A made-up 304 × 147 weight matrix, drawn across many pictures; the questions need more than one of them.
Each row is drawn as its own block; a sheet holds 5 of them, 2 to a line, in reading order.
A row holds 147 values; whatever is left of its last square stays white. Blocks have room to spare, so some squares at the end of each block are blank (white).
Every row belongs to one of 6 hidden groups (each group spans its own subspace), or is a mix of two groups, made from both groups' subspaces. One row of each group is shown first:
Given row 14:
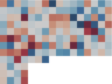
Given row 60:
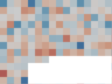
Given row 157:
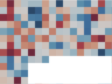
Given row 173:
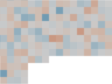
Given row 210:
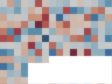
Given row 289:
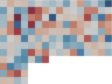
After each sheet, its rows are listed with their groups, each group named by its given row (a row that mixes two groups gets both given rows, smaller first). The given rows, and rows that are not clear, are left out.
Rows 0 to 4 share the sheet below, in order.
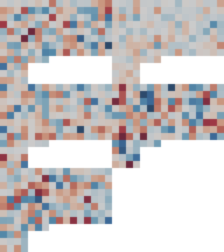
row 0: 289
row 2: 60
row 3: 157
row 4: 210
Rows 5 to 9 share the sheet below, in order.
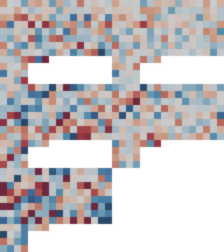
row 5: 60
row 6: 60 and 173
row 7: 173
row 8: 60
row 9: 210
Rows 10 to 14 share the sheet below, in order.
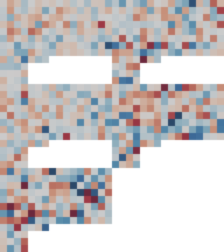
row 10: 289
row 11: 14
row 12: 289
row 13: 173
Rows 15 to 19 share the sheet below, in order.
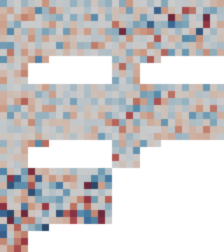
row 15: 60
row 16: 210
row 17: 60
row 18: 173
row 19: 60
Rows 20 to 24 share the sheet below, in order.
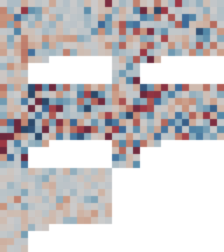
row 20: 289
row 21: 210
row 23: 173
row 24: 173
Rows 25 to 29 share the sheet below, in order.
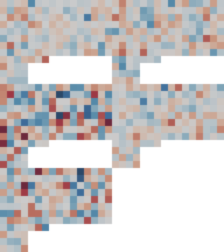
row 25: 60
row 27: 173
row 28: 14 and 173
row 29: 14
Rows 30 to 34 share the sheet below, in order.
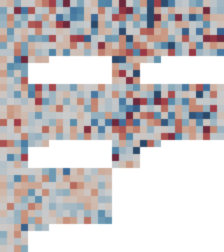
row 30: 210
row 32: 157
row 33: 173
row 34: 210
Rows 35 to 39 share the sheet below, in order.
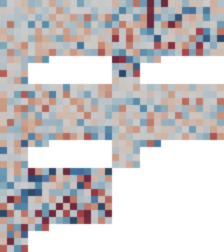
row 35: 60
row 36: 157 and 210
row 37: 210 and 289
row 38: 60
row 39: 173
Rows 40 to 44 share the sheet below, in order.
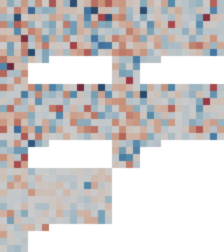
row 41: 157
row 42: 14
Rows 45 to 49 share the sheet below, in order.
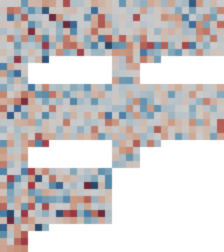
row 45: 289
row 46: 14
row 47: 60
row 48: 289
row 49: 60
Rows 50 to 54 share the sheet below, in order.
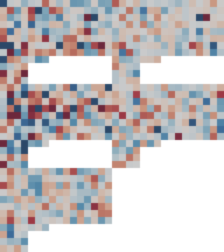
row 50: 60
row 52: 173 and 289
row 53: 289
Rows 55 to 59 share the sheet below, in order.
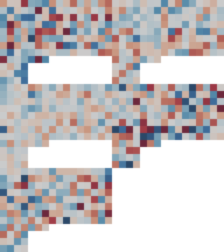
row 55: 60
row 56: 173
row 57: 173
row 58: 14
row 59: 289
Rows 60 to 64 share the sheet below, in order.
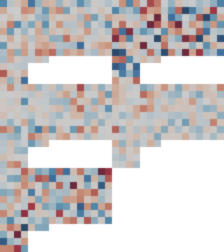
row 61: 210
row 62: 14
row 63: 173
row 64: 210
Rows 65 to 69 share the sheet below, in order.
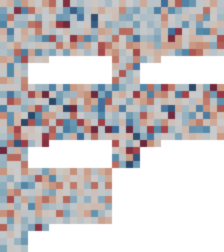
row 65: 210
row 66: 173
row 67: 289
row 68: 14
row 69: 60
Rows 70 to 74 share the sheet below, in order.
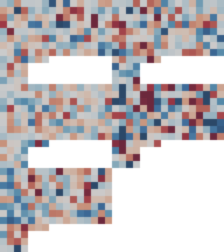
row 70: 210
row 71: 210
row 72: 60
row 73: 157
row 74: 157
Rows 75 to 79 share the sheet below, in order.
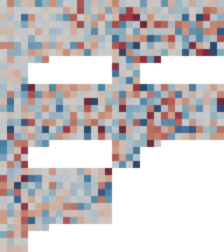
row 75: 14
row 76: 60
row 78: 60
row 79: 289
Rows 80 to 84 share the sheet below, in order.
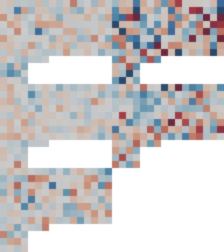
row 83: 173
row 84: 289
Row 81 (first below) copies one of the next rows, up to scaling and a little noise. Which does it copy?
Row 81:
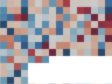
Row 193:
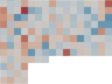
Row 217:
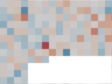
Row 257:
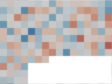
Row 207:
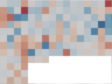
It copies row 217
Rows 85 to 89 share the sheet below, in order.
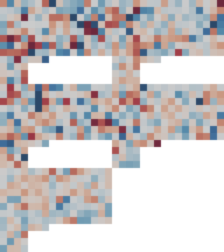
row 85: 14
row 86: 289
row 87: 157
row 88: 60
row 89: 173
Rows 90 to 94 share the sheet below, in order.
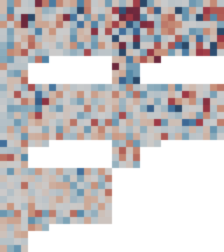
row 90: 14
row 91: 60
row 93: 210
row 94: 14
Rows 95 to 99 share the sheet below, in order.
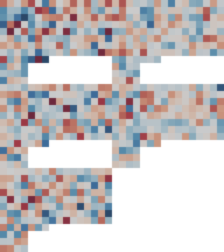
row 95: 60
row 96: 157
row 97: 289
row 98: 289
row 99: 289
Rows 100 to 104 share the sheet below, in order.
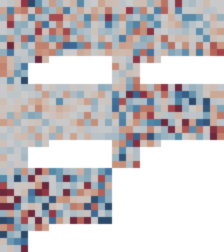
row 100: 60
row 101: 210
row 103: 210
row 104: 210
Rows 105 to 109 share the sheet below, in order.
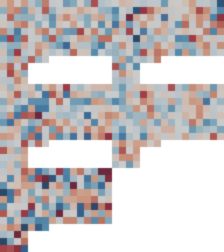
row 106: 289
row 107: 210
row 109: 210
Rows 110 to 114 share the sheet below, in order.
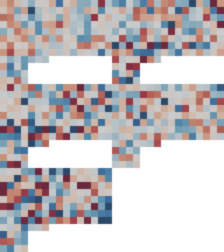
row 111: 14
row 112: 14
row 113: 289
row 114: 210
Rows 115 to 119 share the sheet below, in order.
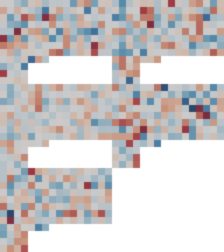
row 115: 173
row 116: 157
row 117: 157
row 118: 14
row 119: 60
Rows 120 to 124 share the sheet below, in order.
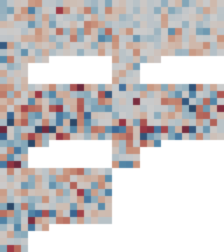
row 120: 173
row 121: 173
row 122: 14 and 173
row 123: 14
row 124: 14
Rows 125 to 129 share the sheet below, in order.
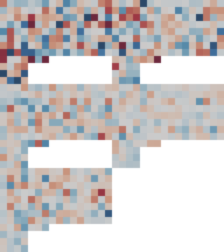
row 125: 14 and 60
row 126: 60
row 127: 60
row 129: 289
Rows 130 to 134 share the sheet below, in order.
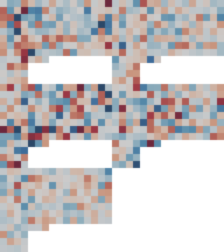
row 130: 289
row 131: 60
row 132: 14
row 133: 60
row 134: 289
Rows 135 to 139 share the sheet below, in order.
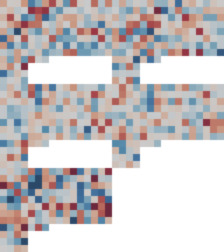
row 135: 173
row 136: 210
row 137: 157
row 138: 157
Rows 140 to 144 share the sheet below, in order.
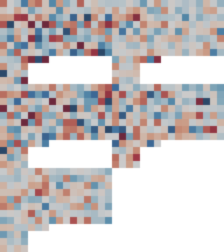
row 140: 60
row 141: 60
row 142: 289
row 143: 60
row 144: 210
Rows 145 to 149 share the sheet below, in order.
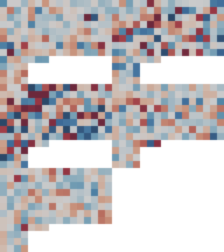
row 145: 60
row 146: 210
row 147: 173
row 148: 60
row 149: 210
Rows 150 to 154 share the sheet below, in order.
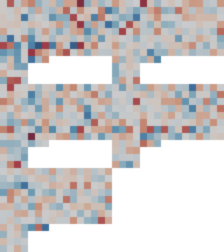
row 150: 14
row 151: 60
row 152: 14 and 157
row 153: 14
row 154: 60
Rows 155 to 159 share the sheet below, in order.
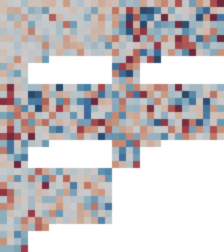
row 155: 289
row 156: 289
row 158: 210
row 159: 210
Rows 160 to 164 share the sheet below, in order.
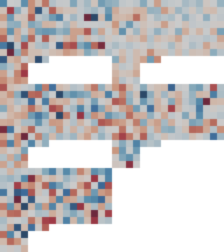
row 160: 60
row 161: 60
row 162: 14 and 173
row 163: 157
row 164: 173 and 289
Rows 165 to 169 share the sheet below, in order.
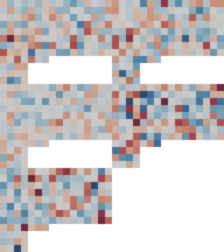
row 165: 14
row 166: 157 and 173
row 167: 173
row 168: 289
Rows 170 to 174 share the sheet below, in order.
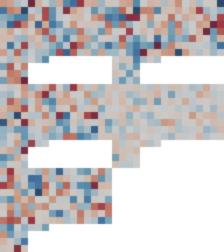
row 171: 289
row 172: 173
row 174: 157
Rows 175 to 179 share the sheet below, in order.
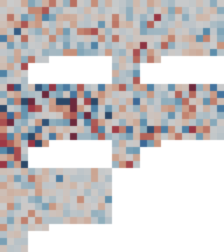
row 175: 173
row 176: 210 and 289
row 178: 14
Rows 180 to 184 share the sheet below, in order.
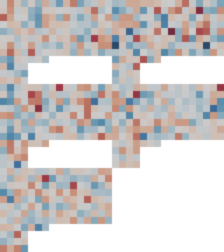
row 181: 173
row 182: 157
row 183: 289
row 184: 210
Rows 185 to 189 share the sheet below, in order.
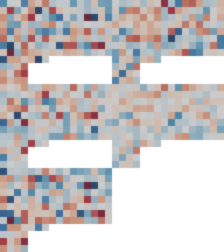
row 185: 60
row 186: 173
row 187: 173
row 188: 173
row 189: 60
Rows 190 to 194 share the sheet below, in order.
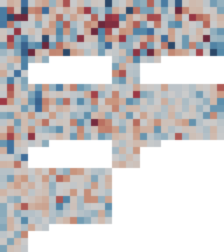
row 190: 289
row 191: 210
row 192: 157
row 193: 289
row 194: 173
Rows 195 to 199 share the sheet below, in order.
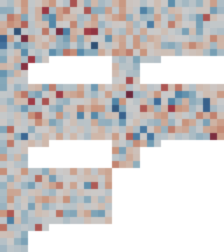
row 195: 173
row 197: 14 and 173
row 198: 210
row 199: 60
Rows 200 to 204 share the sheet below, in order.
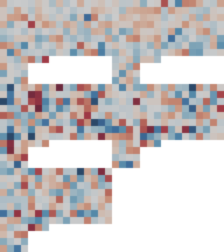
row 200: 60
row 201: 173
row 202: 157
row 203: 14
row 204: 14
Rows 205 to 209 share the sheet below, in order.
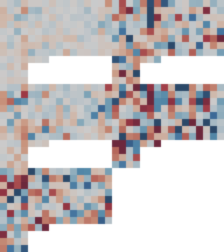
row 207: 289
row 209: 60
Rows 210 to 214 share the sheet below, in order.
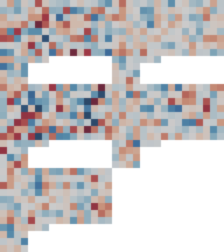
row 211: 157
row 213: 210
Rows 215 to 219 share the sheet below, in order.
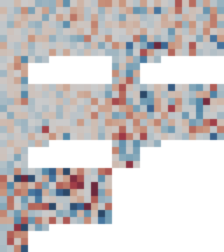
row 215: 210
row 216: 14 and 289
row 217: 289
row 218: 157
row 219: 210
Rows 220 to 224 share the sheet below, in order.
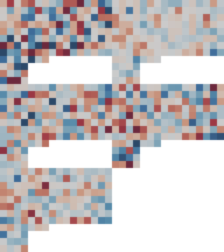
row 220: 14
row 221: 157 and 210
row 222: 289
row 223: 157 and 210
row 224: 210
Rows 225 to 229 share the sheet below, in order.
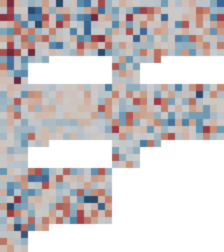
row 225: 157
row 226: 289
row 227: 289
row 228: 173
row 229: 14 and 173
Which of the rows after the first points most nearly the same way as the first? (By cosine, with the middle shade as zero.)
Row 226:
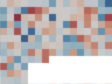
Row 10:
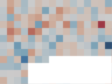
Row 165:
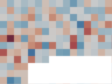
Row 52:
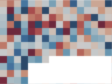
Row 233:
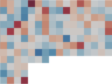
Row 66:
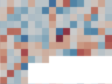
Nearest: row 52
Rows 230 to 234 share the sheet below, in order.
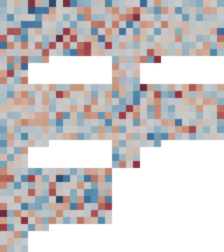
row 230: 173
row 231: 60
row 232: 173
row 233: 60
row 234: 173
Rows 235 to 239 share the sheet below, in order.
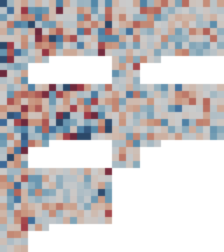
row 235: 60 and 173
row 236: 173
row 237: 173
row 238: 210
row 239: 289
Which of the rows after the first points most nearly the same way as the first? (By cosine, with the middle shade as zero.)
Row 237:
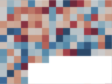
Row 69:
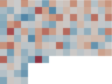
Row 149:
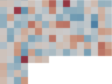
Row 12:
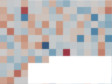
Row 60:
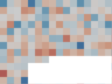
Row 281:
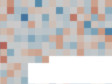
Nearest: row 12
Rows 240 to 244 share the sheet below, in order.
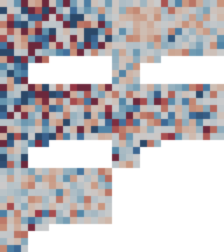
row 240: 210
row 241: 173
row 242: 60
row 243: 173
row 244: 14
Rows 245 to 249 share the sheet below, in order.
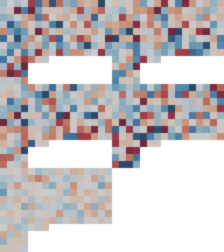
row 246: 173
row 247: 173
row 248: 14
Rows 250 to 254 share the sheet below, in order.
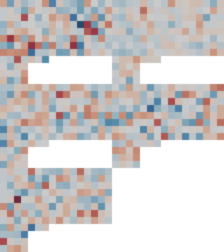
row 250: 14
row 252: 173
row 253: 210
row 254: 14 and 173
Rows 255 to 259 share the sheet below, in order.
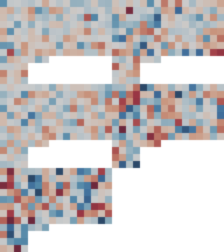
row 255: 60
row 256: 210
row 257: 289
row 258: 60
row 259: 157
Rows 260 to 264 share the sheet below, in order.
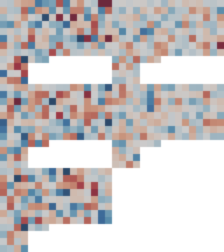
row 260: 210
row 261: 289
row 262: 173 and 289
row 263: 157
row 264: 210
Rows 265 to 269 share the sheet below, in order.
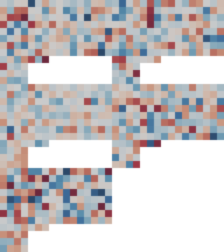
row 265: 60
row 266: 157
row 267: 60
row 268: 60
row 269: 173 and 289
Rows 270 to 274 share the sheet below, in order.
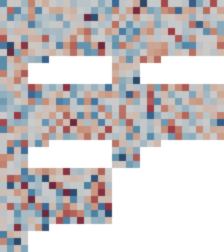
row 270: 60
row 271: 14 and 60
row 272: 173 and 210
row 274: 289
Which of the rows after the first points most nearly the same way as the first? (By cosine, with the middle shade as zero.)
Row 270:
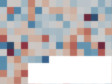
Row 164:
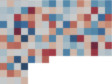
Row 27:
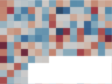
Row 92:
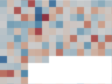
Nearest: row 92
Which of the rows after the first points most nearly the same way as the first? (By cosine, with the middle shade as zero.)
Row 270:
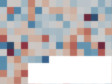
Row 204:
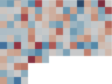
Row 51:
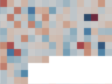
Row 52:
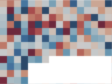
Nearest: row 52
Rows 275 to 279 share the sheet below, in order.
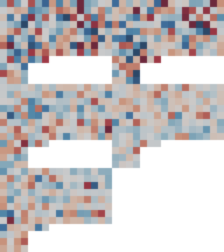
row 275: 14 and 173
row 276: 14
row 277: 289
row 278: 173
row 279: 60
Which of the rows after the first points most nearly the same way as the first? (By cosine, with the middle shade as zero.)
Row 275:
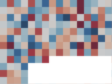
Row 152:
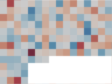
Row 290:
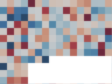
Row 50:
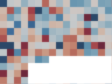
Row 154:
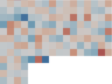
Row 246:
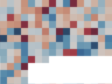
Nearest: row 152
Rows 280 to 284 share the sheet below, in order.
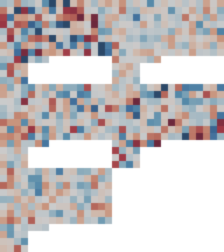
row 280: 210
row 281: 14 and 173
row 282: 14 and 173
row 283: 60 and 173
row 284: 157
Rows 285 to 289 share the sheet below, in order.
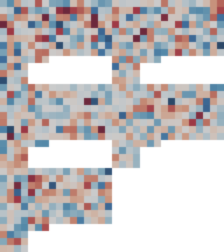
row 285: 173 and 210
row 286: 289
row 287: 60
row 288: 210
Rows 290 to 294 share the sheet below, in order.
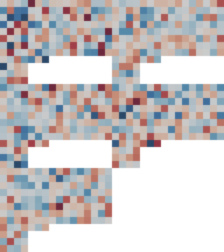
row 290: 60
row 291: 289
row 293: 60
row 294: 173
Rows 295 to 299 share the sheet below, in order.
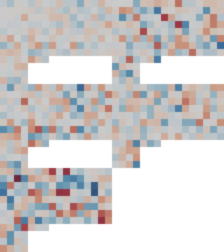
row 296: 289
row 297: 14
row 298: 210
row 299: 210
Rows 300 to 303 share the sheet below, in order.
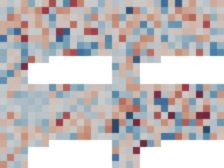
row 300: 173
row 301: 210
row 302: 173
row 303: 173
